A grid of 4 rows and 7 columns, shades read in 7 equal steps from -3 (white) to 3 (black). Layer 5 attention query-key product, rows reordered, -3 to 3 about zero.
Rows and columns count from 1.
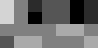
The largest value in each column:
1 0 3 1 1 3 2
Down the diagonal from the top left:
-2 0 0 0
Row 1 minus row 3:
-2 0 2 1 2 4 2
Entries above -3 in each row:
7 7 7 7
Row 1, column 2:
0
